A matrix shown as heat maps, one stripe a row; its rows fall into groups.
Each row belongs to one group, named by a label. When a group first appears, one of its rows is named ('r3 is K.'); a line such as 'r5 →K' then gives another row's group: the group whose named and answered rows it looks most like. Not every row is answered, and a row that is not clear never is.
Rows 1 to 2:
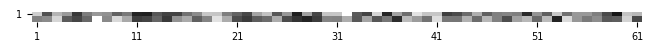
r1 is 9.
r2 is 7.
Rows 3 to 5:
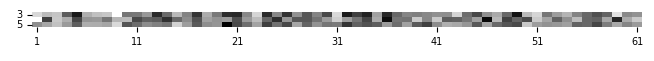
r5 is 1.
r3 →1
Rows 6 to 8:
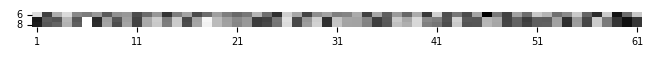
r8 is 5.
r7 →5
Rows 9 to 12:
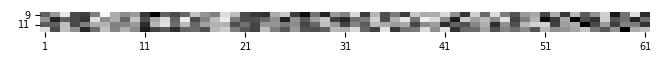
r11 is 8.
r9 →7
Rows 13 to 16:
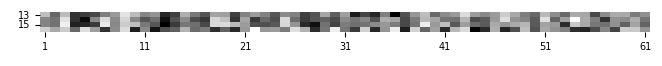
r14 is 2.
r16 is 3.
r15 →2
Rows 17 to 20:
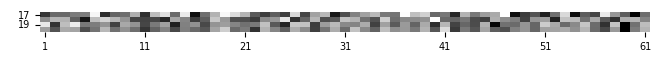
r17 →5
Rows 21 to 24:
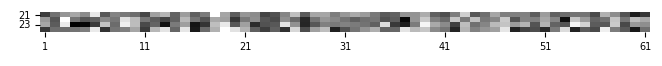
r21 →5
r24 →5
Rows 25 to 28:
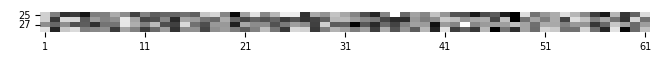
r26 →7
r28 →9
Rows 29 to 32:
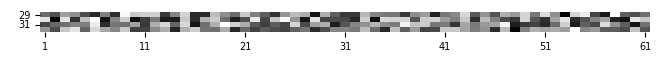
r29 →2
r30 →3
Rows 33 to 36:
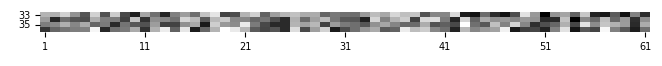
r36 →5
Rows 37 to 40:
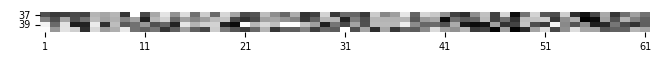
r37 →8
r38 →8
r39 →3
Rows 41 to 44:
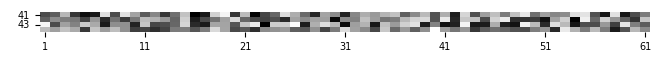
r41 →2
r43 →3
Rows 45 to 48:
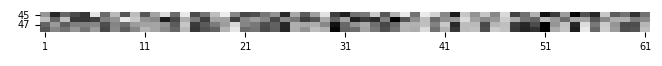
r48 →5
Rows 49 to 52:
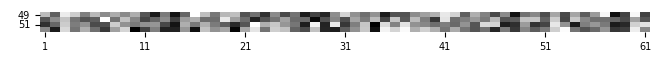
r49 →7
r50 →7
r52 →3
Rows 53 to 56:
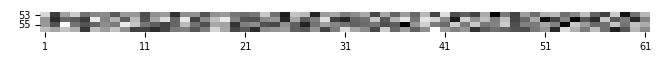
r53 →9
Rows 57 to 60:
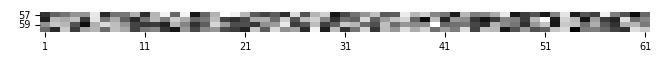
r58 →1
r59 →1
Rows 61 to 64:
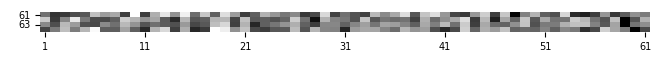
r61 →8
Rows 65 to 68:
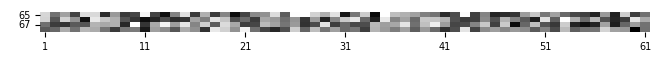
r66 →9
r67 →8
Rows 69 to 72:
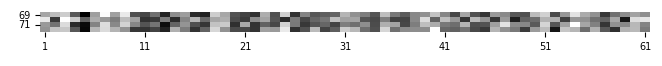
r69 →1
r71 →2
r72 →1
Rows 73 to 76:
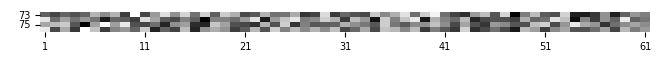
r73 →8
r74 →3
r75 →1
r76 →3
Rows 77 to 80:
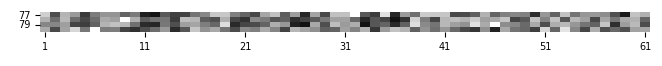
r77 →9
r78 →7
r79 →7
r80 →9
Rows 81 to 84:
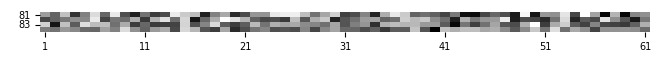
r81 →3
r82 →5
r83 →3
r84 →7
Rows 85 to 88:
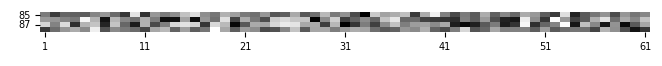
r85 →8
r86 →3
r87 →3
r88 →5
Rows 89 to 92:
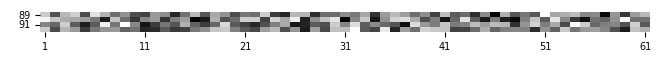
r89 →9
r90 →3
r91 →7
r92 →9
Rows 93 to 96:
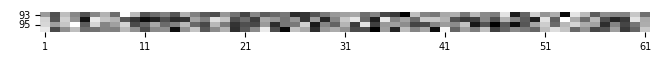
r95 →1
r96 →9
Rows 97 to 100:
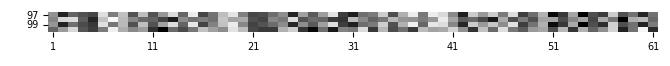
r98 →1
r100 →7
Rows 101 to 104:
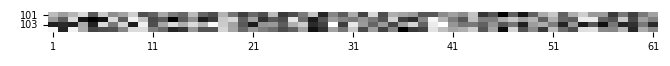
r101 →1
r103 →8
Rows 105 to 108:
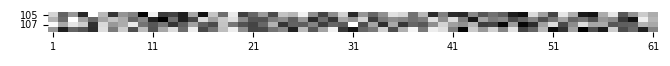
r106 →9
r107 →1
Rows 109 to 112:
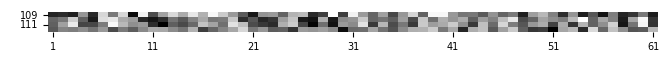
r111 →7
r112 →5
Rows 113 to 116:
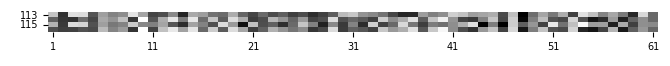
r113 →7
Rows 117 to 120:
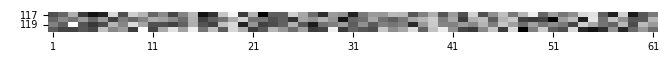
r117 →2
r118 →5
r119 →2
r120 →8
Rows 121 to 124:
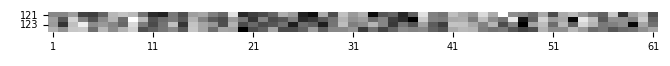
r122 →7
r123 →7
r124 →1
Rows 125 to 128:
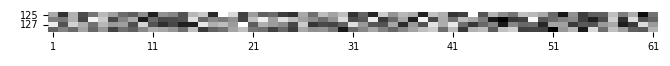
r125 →8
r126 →3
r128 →5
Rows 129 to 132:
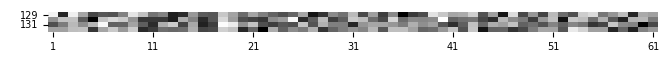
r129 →2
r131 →5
